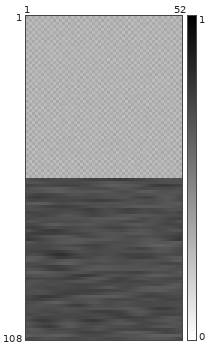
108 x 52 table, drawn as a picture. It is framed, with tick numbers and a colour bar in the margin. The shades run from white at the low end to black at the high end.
The table splits into 2 rows of 1 panel. Panel 1,1: low, checkered, faint in contrast. Panel 2,1: high, streaked across, faint in contrast.
